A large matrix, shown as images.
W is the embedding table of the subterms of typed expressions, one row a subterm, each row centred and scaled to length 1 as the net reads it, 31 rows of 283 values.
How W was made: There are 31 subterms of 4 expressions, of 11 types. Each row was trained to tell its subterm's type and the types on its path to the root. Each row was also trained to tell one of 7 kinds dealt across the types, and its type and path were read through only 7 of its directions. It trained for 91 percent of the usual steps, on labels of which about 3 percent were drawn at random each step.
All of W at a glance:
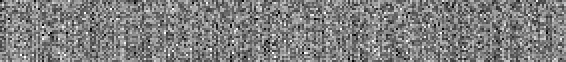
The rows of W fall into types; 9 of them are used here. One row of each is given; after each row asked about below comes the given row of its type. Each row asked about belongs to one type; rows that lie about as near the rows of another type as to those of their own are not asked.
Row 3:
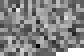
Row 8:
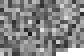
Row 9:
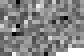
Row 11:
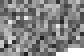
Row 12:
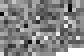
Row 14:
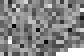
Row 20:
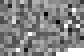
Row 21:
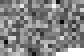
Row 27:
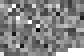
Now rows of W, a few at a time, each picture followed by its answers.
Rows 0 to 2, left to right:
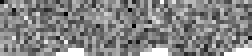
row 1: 14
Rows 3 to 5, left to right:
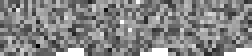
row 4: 27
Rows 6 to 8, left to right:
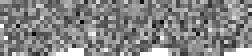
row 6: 9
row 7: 11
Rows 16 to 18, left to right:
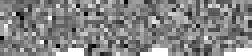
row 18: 21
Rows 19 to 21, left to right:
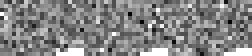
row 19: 11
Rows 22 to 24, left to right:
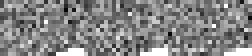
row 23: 8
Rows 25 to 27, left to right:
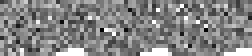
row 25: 21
